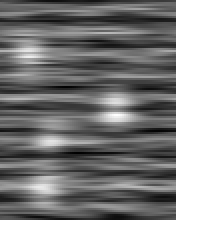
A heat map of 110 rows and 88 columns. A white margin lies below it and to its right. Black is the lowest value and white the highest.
Stripes: horizontal, repeating 10 times. Grain: streaks across. Bumps: four.
